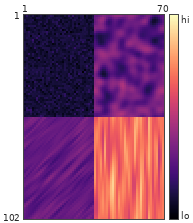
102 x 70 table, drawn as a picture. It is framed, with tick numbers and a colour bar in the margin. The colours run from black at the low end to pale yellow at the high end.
The table splits into 2 rows of 2 panels. Panel 1,1: very low, fine-grained, faint in contrast. Panel 1,2: low, blotchy. Panel 2,1: low, slanting up to the right, faint in contrast. Panel 2,2: high, streaked downward.
